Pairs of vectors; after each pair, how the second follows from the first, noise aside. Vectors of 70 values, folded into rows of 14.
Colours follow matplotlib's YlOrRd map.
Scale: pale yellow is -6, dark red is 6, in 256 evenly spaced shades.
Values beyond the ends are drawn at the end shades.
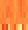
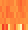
copied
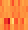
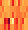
scaled up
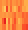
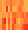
copied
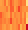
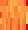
sign-scrambled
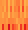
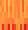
copied
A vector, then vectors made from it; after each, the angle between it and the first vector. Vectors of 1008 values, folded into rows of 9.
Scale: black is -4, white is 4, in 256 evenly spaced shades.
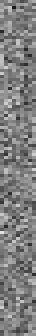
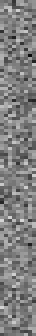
partly aligned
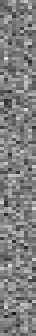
partly opposed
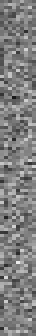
partly opposed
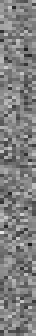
nearly parallel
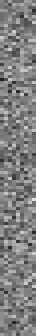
orthogonal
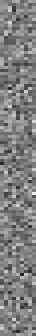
partly aligned
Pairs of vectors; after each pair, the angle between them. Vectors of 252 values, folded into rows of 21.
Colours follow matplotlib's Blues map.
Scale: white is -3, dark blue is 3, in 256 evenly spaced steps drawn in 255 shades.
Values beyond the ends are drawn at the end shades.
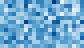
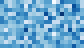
nearly opposite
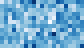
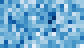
nearly opposite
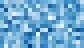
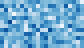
nearly parallel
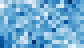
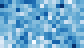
nearly opposite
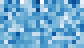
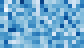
nearly opposite
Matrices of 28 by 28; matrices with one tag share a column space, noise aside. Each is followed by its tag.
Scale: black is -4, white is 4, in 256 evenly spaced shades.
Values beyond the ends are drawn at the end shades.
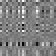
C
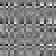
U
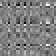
U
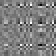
U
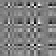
U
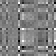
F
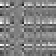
U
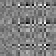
U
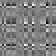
U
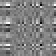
U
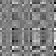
F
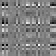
U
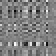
C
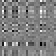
C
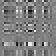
C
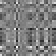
F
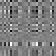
C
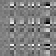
U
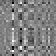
F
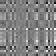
F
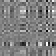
C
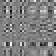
C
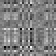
F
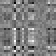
F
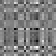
F
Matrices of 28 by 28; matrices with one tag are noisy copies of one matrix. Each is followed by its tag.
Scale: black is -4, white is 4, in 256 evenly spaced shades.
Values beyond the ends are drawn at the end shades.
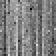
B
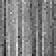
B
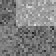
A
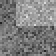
A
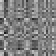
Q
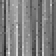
B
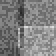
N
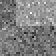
A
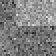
A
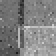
N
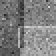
N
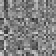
Q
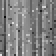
B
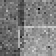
N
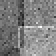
N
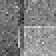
N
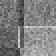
N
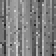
B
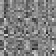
Q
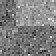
A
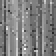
B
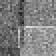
N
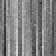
B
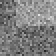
A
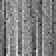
B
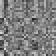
Q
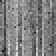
B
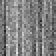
B
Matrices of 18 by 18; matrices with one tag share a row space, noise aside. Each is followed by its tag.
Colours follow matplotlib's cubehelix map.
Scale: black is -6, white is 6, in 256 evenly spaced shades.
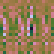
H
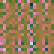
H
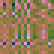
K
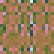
H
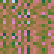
K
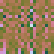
H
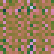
H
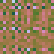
K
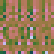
H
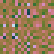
K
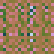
H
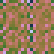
H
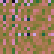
K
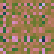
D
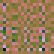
D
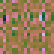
D
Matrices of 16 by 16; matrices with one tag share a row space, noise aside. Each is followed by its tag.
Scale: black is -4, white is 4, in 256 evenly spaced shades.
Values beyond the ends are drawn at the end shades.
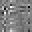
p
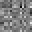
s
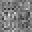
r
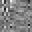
p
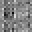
r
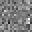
r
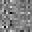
p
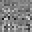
r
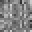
s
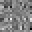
s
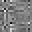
p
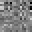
s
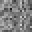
s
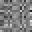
s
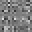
r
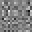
r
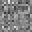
r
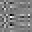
p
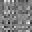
r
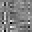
p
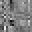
p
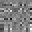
s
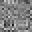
r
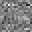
r
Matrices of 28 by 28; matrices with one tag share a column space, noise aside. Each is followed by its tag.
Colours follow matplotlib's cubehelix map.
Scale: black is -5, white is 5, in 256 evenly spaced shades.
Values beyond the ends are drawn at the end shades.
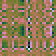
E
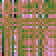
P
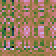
E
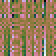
P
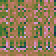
E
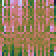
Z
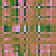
Z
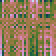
P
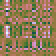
E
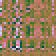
E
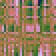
Z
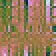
Z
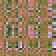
E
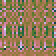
E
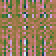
P
